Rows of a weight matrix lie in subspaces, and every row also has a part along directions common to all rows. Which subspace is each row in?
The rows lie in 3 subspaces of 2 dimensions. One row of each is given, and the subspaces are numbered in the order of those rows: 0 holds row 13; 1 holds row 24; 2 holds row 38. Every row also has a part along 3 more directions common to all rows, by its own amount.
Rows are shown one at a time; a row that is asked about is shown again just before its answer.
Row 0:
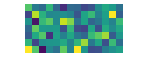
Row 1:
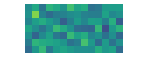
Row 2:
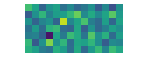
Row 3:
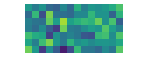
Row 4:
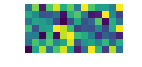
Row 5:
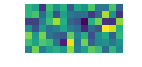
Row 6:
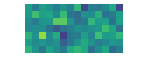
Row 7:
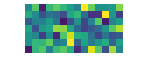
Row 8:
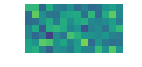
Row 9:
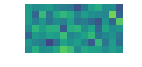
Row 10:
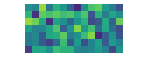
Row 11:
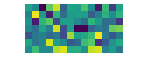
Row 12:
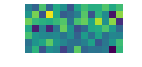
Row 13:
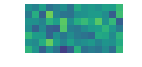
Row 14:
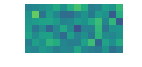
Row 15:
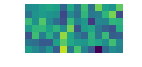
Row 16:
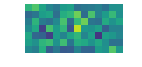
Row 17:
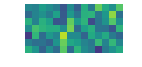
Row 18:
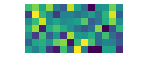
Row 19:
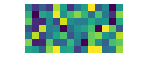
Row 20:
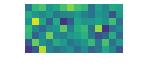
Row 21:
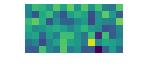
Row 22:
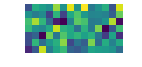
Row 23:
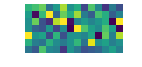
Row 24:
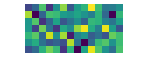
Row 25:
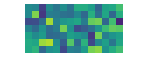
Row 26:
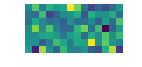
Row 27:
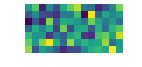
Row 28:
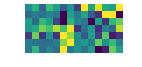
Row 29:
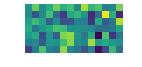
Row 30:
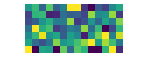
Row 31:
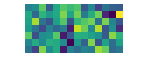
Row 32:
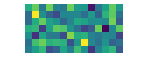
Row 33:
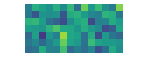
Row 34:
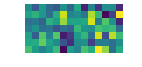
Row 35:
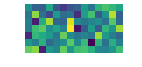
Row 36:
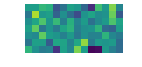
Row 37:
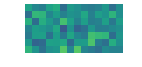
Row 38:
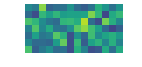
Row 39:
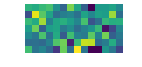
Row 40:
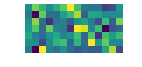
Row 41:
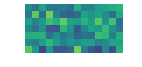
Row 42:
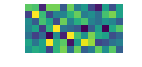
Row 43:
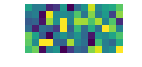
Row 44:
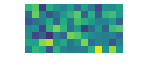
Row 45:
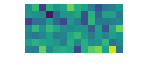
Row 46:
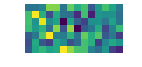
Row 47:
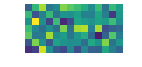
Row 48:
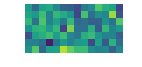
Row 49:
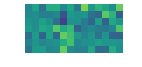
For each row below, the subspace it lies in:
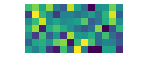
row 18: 1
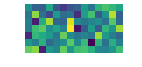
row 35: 2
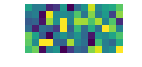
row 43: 0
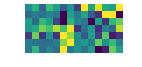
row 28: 2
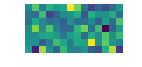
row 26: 0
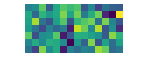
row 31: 2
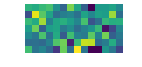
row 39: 1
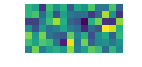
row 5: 2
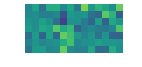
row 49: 2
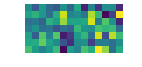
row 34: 2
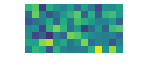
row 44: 1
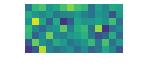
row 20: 1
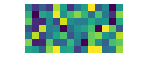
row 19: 1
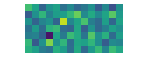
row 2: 1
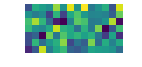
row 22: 2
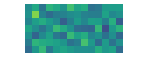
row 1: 1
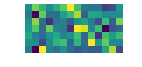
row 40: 0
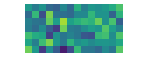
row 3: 0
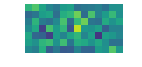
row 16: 1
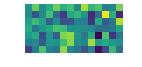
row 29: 2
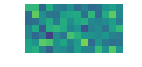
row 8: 1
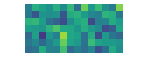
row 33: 2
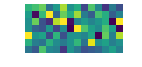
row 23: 2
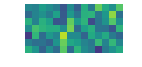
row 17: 2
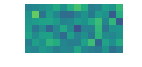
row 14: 0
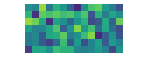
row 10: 0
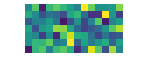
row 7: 2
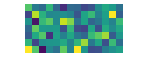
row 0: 1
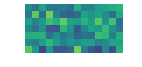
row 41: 0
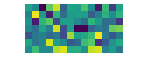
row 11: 1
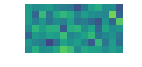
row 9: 0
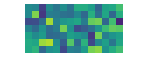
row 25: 0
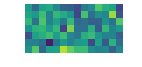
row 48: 0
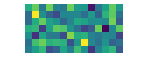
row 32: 1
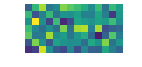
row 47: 1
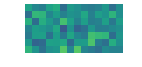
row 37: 1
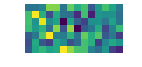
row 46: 0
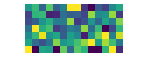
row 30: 0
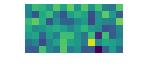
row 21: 2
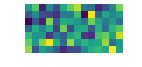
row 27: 0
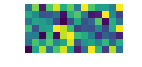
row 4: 2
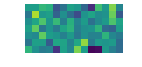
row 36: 1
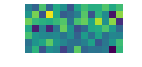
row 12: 0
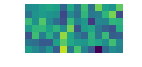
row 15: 2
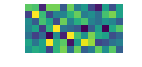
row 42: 1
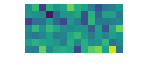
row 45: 0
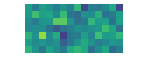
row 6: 2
